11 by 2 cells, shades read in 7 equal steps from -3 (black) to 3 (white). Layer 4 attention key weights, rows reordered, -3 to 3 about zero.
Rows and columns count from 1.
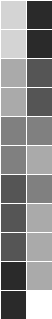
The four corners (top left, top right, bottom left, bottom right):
2 -2 -2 3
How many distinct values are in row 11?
2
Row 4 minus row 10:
3 -2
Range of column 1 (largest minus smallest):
4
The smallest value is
-2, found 4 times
